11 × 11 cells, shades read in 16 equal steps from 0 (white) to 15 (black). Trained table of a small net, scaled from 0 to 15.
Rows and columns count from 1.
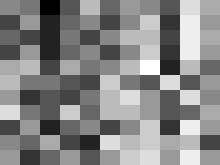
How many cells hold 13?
6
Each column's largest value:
11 12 15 11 13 11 8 10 13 10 11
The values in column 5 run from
4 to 13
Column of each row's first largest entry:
3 3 3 3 9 5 2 3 3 5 2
